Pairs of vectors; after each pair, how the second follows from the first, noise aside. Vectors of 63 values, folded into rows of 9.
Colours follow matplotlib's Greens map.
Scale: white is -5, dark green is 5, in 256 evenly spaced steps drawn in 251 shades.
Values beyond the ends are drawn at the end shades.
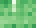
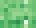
wrapped around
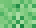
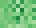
wrapped around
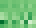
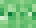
wrapped around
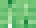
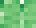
wrapped around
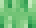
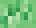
wrapped around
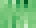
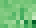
wrapped around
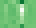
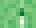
wrapped around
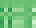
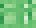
wrapped around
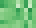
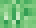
wrapped around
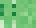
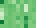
wrapped around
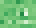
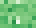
wrapped around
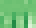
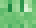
wrapped around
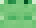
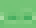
partly zeroed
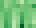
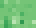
partly zeroed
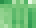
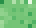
partly zeroed
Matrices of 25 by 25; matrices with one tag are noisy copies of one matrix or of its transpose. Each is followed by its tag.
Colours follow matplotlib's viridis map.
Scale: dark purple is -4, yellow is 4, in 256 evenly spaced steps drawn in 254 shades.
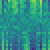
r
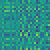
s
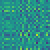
s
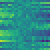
r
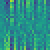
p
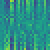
p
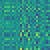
s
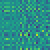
s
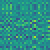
s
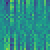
p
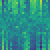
r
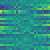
p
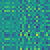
s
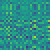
s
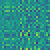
s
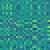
s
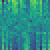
r
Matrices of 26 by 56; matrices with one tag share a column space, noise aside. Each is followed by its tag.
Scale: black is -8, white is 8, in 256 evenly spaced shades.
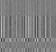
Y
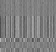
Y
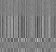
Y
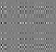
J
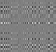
J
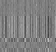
Y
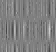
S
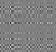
J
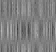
S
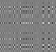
J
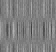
S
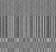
Y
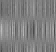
S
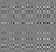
J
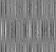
S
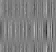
S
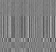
Y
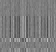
Y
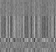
Y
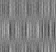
S
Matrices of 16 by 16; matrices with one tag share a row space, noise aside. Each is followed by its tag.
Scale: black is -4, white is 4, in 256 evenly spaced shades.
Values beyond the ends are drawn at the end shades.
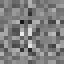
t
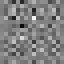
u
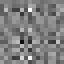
t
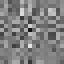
t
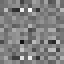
t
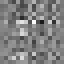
u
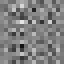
u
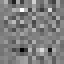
u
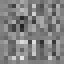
u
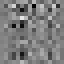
u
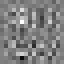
u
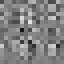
t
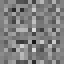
u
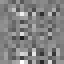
u
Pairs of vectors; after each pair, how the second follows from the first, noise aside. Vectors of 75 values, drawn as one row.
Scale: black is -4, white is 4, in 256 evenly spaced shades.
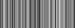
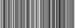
negated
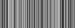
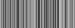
wrapped around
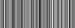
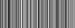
wrapped around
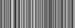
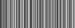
shuffled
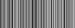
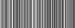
negated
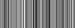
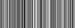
negated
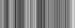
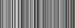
shuffled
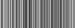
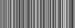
shuffled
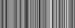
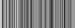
wrapped around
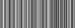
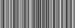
wrapped around
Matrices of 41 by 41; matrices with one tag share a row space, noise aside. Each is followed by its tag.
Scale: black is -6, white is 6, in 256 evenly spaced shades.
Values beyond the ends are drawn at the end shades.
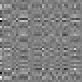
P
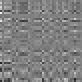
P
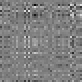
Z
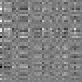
P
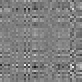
Z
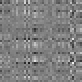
Z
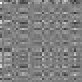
P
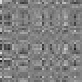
P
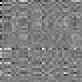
P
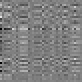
P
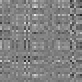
Z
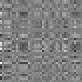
P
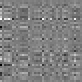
P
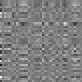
P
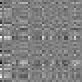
P
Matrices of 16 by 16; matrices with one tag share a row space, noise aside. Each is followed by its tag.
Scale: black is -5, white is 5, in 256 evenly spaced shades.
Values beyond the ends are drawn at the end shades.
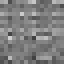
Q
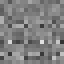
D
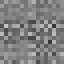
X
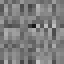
X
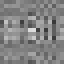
X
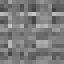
Q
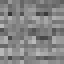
Q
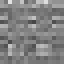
Q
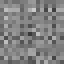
X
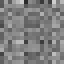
D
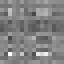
Q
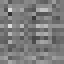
Q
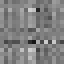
X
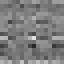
Q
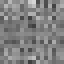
X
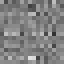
X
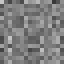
D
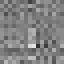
X
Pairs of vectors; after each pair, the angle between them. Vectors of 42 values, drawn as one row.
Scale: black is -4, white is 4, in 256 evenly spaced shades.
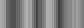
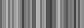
partly opposed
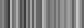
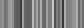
orthogonal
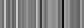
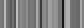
nearly parallel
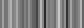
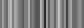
nearly parallel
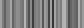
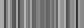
partly aligned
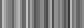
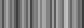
partly opposed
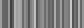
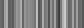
orthogonal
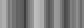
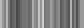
partly aligned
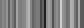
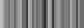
partly aligned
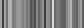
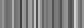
partly opposed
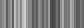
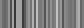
partly opposed
